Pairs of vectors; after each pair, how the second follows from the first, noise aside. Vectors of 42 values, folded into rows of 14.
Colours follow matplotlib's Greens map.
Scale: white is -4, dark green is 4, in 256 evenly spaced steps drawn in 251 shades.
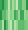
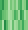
copied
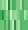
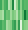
reversed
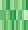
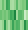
copied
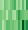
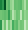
reversed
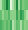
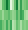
copied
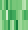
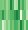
reversed
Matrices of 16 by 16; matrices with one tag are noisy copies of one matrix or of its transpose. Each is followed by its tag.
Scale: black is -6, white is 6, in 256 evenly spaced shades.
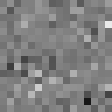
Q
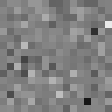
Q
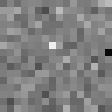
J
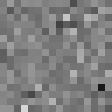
Q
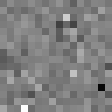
Q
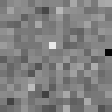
J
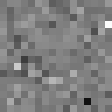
Q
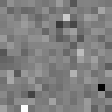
Q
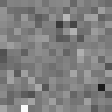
Q
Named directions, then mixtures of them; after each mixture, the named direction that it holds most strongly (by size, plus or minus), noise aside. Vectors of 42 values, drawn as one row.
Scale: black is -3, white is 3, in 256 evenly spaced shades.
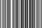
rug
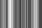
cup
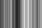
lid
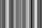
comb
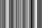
comb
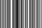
rug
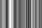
cup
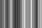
lid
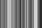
cup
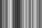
lid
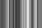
lid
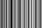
rug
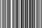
rug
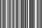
rug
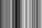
lid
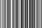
rug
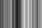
lid
